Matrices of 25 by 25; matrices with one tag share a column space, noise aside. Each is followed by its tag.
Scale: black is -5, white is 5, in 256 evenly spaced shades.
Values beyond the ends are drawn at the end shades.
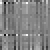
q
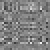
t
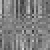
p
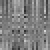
p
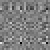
t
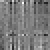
q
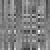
p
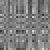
p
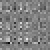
t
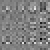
t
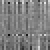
q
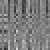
p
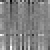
q
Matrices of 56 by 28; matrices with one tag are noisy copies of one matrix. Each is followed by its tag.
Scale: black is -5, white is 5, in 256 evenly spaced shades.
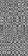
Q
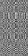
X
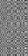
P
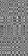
Q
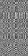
X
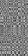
Q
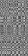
Q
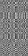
X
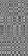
Q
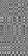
Q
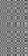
P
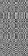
X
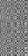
P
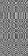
X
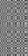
P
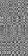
Q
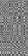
Q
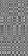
Q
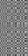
P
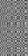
P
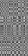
Q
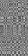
Q
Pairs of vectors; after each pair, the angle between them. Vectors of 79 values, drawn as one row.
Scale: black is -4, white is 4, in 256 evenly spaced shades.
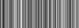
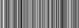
nearly opposite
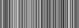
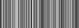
partly aligned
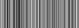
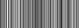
partly opposed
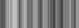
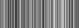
partly opposed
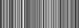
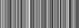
orthogonal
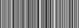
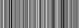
partly opposed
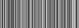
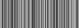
partly aligned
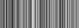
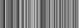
partly aligned
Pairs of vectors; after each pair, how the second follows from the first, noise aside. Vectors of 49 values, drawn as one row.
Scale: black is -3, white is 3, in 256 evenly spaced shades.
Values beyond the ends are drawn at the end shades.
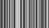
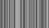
shrunk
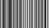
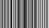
wrapped around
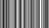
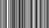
wrapped around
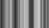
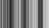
wrapped around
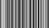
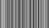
shrunk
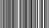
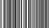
wrapped around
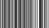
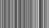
shrunk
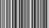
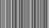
shrunk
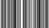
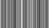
shrunk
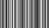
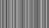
shrunk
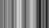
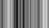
wrapped around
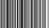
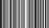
wrapped around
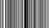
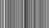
shrunk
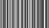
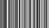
wrapped around
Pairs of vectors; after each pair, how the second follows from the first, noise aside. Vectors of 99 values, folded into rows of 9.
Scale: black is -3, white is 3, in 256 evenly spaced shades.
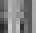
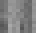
shrunk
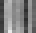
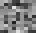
shuffled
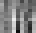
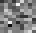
shuffled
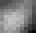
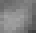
shrunk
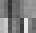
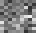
shuffled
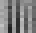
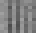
shrunk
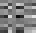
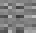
shrunk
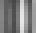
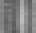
shrunk
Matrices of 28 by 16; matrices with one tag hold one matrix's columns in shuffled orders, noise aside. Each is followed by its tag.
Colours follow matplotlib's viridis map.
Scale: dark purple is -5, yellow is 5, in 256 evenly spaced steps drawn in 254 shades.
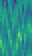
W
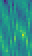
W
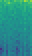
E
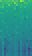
E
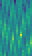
W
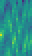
W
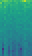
E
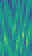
W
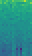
E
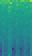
E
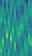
W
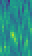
W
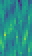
W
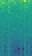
E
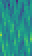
W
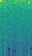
E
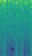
E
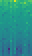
E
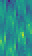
W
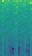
E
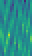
W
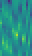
W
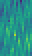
W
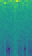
E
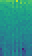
E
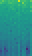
E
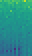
E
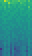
E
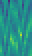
W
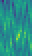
W
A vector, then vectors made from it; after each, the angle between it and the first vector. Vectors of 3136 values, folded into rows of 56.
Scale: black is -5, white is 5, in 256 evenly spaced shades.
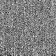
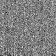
nearly parallel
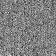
nearly opposite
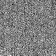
nearly opposite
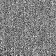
nearly parallel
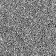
partly aligned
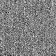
nearly parallel
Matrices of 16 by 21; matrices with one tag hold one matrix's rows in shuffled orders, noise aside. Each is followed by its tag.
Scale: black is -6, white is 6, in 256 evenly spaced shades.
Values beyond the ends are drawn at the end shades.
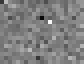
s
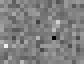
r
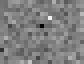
s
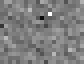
s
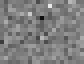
s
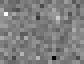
r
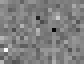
r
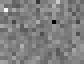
r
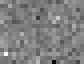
r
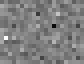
r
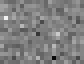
r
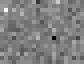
r
